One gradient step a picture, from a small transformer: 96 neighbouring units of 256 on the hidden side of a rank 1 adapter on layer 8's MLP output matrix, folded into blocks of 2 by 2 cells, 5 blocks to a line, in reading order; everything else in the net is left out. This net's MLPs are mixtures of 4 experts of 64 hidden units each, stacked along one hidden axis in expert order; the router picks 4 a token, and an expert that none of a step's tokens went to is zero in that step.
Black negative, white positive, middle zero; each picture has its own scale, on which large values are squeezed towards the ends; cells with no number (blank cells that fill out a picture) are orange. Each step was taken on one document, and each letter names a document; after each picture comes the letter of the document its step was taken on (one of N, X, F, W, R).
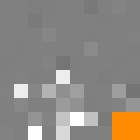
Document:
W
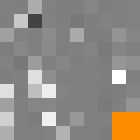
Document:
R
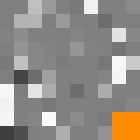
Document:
R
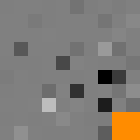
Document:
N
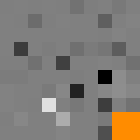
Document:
N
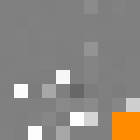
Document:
W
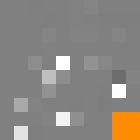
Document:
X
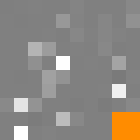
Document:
X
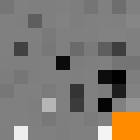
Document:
N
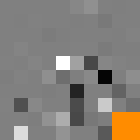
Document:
X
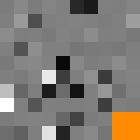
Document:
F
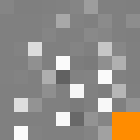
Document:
X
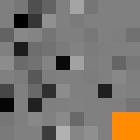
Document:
F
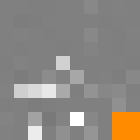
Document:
W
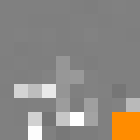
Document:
W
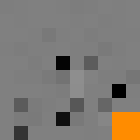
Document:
X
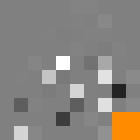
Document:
X
